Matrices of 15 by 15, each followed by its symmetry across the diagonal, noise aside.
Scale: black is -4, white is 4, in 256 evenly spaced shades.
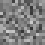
antisymmetric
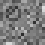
symmetric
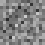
symmetric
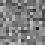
antisymmetric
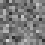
neither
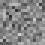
symmetric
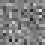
antisymmetric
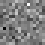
antisymmetric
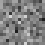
neither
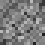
symmetric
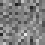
neither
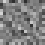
antisymmetric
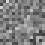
symmetric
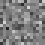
antisymmetric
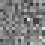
neither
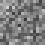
symmetric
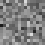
antisymmetric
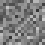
symmetric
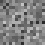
symmetric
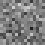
neither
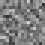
neither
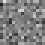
antisymmetric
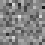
neither
